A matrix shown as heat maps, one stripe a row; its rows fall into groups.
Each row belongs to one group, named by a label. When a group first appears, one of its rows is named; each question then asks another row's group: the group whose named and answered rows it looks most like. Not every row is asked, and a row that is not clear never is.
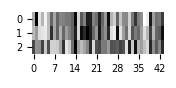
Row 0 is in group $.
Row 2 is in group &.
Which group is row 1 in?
$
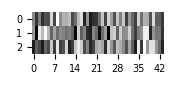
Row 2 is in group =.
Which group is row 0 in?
=
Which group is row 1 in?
$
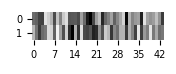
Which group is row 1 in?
=
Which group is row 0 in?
=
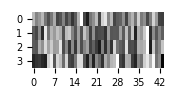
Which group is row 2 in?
&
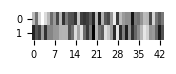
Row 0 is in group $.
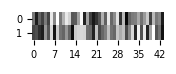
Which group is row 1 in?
=
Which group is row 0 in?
=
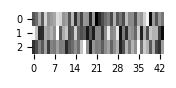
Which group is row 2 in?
&
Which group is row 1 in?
=
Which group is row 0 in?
&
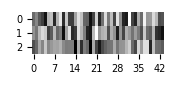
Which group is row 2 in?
&
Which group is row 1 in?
$
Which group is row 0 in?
=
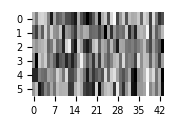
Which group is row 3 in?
$
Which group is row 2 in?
$
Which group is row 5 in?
=
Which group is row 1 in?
&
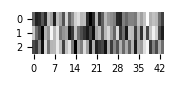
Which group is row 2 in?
&
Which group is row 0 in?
=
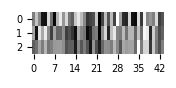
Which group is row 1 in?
$
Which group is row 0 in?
=
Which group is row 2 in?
&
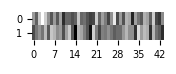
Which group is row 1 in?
&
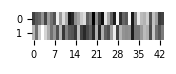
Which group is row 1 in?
$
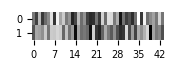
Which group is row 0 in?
=
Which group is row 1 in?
&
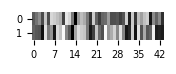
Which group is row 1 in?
=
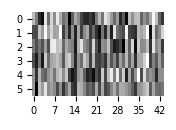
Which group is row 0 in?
=
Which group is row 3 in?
&
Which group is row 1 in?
&
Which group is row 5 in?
$
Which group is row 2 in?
&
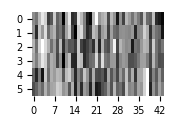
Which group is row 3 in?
$
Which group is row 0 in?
$
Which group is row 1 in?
$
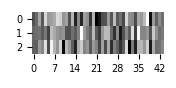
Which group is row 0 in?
&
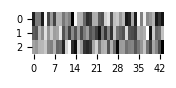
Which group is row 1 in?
&
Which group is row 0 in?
=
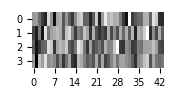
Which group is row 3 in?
$
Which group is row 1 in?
&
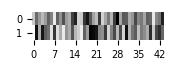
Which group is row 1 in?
=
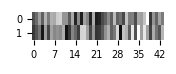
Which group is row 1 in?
&
